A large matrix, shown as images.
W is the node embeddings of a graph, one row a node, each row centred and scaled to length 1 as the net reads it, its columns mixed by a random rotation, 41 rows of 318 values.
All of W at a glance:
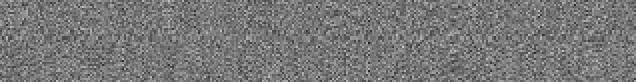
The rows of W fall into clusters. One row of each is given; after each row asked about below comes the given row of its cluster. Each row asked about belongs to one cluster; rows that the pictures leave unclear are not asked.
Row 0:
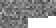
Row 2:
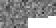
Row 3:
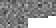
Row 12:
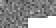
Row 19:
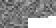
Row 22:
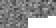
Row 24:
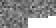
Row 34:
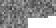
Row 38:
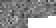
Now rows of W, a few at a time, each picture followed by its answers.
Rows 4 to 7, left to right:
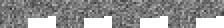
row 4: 34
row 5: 0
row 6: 19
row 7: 0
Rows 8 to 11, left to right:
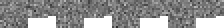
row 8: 22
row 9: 34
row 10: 12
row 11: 2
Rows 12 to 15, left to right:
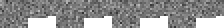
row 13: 0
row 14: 3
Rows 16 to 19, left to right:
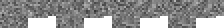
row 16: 22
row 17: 24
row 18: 19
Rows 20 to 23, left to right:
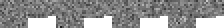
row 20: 2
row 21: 12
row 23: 38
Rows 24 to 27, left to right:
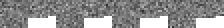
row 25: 22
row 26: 24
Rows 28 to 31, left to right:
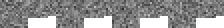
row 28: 19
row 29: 24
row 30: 34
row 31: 12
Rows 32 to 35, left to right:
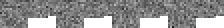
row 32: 24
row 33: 3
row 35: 12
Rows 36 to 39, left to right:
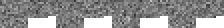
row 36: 3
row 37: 24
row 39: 3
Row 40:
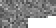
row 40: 12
